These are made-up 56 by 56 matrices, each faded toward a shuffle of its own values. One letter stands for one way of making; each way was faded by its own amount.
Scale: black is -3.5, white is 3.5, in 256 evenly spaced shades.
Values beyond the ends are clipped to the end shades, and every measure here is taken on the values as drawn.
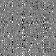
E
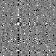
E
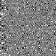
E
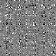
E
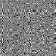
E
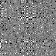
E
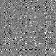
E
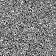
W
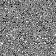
W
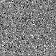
W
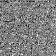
W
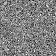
W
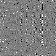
E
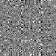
E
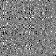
E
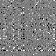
E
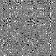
E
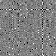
E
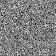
W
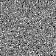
W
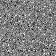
W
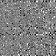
E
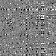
E
